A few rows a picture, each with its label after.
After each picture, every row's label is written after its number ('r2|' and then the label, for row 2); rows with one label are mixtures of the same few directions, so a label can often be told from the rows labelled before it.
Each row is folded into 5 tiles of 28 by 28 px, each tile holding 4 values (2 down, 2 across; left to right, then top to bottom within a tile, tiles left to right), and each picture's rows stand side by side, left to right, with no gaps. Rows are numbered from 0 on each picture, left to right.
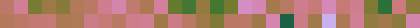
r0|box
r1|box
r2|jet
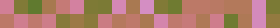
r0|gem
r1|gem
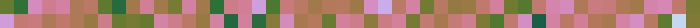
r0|box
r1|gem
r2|jet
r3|gem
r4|gem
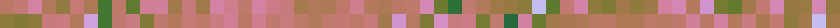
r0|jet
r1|box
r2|gem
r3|gem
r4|box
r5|gem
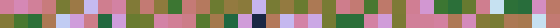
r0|jet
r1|gem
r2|jet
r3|gem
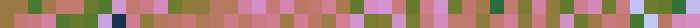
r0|gem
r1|box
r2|gem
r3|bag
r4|gem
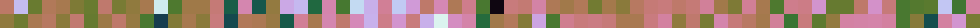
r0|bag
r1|bag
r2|box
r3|bag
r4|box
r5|gem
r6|bag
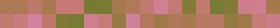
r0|jet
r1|box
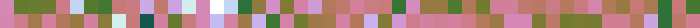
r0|gem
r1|box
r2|gem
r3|box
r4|jet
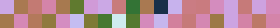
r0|gem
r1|bag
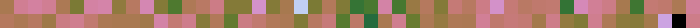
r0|gem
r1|gem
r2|bag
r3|bag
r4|gem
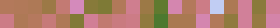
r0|gem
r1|bag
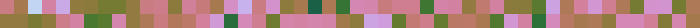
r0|box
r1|jet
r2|box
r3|gem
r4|gem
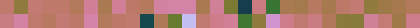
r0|bag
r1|jet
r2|jet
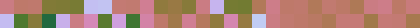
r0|jet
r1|gem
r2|jet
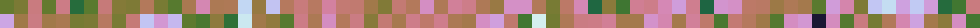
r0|box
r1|jet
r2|jet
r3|gem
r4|box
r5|gem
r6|box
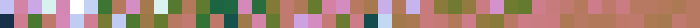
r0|box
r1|bag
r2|jet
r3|gem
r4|box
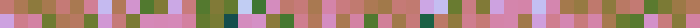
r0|jet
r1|bag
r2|jet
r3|box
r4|jet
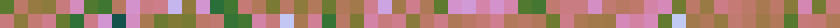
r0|gem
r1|box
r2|jet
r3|box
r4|gem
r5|bag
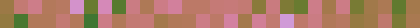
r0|bag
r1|gem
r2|box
